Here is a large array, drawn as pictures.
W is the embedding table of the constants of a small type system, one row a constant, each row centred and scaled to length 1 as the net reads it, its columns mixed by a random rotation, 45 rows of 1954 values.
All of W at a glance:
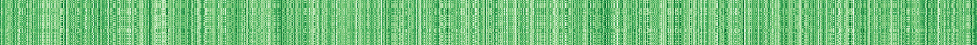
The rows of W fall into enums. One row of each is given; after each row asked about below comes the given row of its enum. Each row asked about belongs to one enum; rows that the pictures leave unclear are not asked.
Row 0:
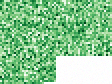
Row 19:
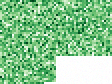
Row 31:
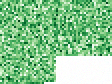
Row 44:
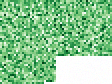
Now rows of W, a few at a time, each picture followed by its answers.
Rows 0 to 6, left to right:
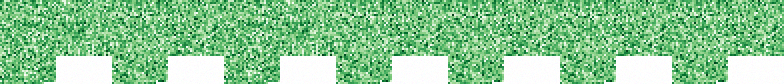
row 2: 0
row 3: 44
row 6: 44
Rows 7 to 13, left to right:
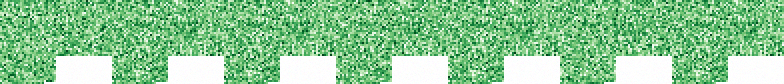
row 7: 44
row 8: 0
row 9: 0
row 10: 19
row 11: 0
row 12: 31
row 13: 0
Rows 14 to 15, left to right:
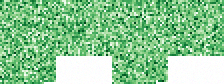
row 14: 0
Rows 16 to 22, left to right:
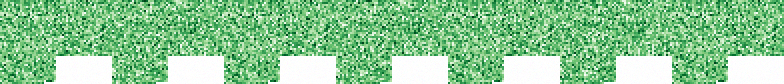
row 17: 19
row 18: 44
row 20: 44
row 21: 0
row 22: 44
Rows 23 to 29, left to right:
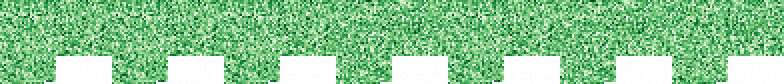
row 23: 44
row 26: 19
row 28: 19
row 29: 31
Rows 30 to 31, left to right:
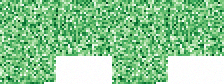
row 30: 31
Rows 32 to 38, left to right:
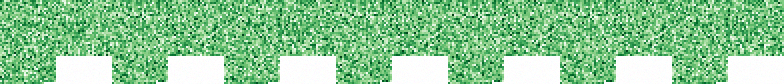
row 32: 0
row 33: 44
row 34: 31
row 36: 44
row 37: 44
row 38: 31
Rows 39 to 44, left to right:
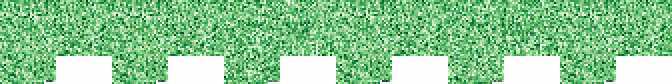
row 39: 44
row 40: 44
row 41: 0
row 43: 31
